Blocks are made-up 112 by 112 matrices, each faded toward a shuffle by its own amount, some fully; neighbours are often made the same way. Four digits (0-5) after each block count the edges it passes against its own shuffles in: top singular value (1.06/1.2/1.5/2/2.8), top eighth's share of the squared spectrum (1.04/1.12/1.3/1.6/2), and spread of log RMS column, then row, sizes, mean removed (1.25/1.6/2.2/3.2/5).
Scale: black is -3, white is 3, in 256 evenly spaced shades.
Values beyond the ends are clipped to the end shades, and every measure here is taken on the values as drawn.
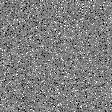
1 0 0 0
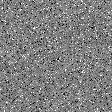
0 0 0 0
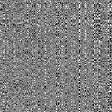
5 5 4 3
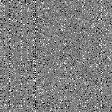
4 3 3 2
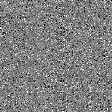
3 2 2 0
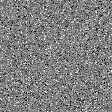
3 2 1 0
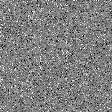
2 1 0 0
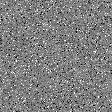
0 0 0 0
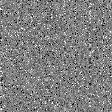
3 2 2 0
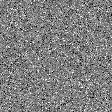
0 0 1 0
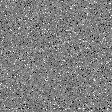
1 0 0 0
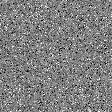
0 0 0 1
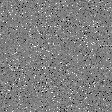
3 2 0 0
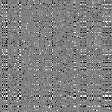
5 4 4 3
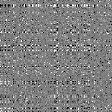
5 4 3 3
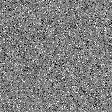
1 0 0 0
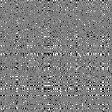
5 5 3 4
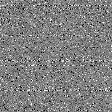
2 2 0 3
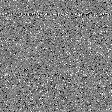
1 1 0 2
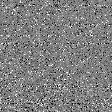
1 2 0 2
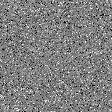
0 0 0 1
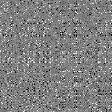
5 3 2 2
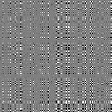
5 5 5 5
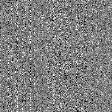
1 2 4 0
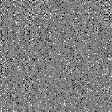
4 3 2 2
